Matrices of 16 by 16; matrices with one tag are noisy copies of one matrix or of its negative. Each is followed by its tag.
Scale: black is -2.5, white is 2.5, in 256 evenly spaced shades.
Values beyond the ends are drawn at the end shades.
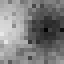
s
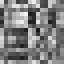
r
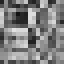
r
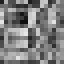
r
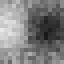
s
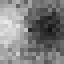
s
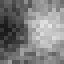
s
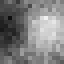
s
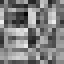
r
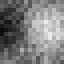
s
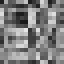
r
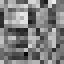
r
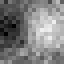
s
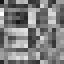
r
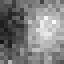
s
